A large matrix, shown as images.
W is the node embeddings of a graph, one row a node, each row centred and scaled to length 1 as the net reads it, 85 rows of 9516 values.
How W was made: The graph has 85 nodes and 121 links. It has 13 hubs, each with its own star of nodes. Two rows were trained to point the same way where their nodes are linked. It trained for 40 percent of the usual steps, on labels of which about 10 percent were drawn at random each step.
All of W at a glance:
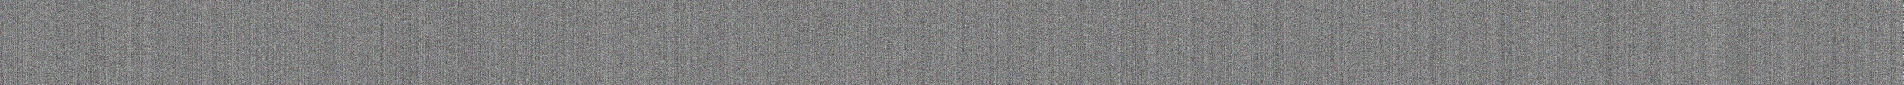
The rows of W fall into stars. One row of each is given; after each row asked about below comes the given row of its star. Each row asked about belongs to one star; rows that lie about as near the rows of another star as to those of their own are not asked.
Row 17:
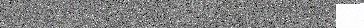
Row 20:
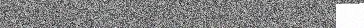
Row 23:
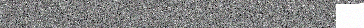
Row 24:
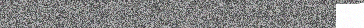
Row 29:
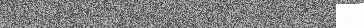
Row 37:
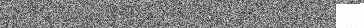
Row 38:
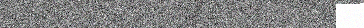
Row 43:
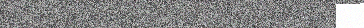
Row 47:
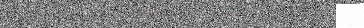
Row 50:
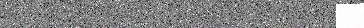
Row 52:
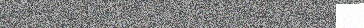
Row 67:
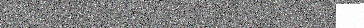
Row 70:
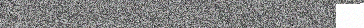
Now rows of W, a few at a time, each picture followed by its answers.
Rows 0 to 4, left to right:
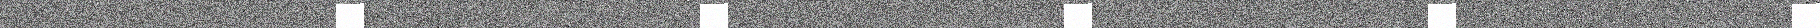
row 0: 37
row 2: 38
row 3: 20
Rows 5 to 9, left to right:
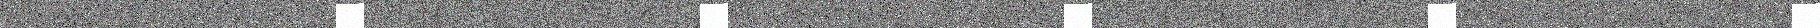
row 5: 47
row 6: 47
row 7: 29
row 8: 37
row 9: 17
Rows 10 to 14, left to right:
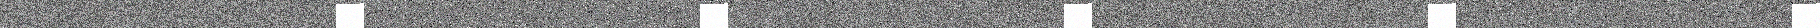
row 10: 47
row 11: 20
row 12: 67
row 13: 38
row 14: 52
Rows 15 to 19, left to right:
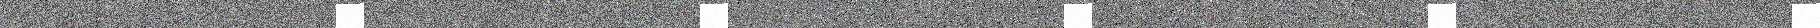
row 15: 23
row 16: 38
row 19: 67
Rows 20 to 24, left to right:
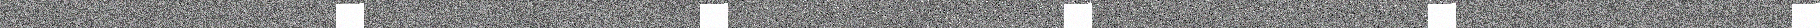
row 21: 50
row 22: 50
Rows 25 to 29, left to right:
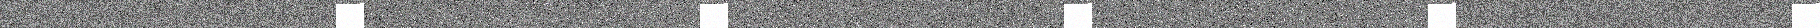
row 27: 24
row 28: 20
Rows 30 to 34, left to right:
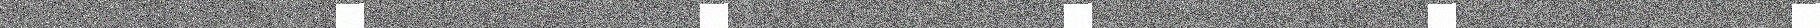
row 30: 20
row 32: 70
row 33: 20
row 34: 38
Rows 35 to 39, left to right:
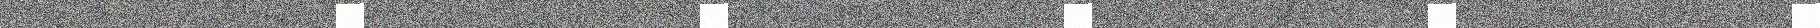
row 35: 24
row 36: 50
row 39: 20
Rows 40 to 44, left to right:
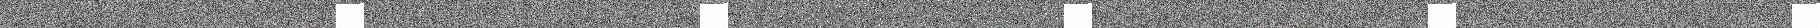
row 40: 38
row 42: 70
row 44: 17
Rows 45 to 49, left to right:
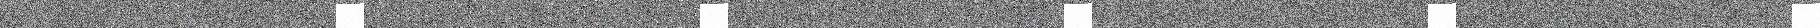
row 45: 52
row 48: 70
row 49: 47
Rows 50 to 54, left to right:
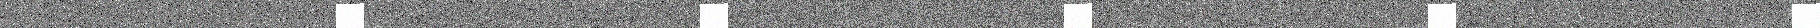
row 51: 70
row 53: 37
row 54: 38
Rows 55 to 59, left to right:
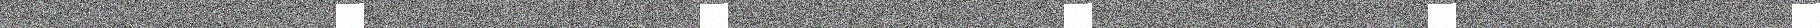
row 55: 29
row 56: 37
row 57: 37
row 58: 20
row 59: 37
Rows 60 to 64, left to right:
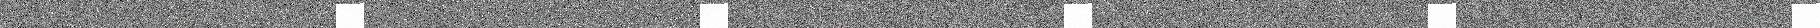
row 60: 67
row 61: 67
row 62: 47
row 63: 67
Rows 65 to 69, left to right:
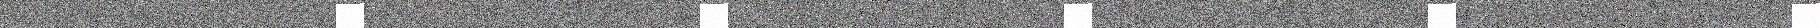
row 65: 29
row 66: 37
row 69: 70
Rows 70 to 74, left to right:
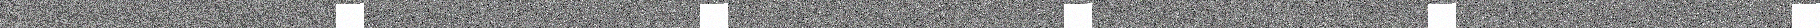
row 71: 52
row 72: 29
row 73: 47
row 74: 70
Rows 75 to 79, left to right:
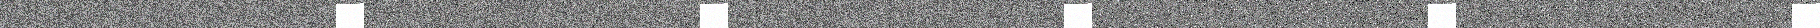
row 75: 47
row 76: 23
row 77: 52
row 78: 52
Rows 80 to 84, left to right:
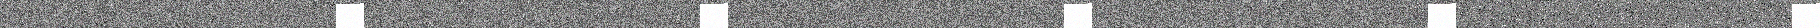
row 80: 50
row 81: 24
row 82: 23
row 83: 24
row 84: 38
